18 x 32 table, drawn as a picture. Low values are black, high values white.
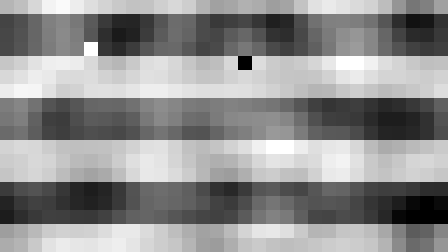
No overall slope runs across the table. The ninth with the lowest average is the bottom right. Stripes running across repeat 3 times from top to bottom. Two lone cells stand out: one far higher and one far lower than their neighbours.
